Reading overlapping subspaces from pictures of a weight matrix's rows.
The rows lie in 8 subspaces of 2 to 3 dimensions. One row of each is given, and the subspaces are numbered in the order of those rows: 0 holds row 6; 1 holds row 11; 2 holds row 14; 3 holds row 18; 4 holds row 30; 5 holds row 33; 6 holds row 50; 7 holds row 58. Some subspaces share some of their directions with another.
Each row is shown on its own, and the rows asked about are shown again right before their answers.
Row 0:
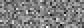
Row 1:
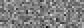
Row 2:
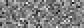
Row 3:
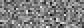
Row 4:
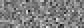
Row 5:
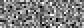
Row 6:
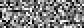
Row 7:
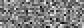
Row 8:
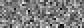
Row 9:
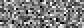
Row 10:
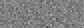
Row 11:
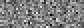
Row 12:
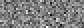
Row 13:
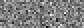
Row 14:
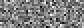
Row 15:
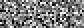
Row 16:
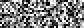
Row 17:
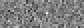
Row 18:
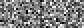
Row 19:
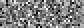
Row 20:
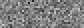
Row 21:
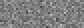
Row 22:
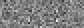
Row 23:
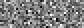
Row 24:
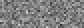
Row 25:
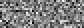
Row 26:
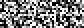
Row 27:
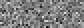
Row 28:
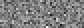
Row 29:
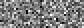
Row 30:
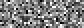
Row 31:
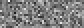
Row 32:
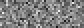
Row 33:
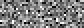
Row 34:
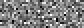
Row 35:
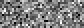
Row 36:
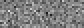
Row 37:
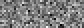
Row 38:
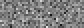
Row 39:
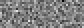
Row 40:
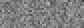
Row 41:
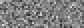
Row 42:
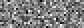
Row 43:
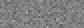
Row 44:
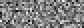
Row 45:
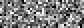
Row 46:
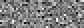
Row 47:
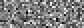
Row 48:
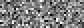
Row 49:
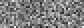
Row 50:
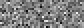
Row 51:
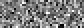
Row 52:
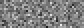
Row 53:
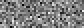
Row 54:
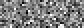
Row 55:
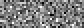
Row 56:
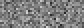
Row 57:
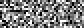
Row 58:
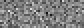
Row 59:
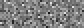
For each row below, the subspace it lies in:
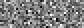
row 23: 1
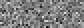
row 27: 6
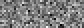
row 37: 7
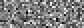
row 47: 6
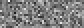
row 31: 4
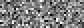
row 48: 6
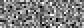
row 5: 4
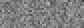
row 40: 5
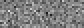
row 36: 7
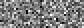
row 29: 3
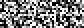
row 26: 3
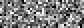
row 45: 7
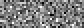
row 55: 4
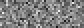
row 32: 1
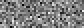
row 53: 3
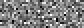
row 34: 5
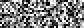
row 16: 5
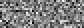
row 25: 0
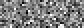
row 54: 7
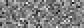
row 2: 1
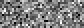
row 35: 6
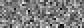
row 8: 7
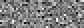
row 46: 5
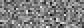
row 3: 2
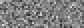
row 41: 0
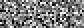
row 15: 3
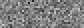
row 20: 2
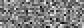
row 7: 2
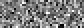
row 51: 7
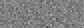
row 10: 1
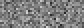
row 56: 5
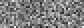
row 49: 3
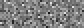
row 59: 3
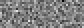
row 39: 0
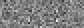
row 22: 0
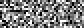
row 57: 0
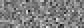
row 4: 7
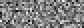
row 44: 0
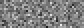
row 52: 0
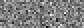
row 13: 4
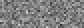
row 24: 1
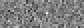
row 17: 7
